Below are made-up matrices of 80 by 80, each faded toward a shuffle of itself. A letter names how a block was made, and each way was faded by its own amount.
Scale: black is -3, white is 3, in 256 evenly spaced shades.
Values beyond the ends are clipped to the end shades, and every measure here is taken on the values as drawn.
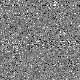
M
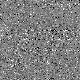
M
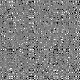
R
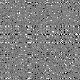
R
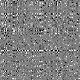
R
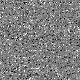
M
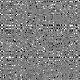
R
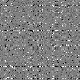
R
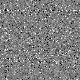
M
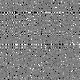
R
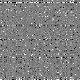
R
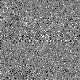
M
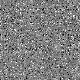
M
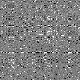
R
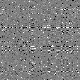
R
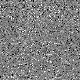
M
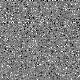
M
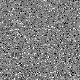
M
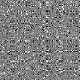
R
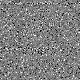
M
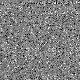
M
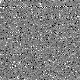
M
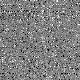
M
